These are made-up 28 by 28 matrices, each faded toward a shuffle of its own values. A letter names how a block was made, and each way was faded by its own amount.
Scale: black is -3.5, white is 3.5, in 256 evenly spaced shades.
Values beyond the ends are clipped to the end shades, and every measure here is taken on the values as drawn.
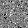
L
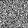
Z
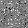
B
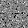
L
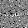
L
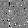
B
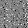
B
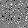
B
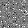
B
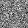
Z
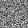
Z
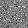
L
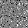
B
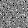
L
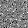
L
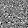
Z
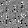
B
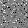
B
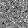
L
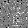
B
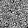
Z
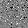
L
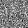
Z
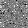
B
